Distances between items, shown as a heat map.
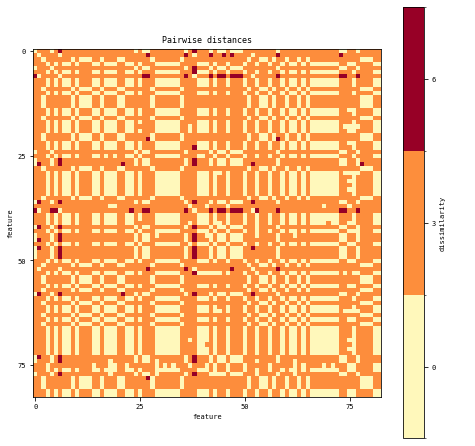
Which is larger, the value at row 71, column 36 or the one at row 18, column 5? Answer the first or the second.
the first
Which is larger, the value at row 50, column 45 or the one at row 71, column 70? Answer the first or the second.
the first
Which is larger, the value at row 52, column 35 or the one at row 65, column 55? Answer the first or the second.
the first
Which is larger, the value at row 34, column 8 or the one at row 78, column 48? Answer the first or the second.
the second
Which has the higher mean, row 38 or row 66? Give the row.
38
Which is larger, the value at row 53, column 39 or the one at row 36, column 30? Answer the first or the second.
the second
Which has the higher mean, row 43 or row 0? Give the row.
0
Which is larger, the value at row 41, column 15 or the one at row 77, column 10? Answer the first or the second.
the second
